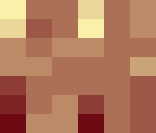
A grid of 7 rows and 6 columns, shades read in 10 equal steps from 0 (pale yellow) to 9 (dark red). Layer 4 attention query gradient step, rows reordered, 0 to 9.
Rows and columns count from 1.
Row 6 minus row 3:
4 0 0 3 0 1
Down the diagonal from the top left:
0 6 4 5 5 6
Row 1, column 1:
0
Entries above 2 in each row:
4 4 6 6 6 6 6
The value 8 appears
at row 6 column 1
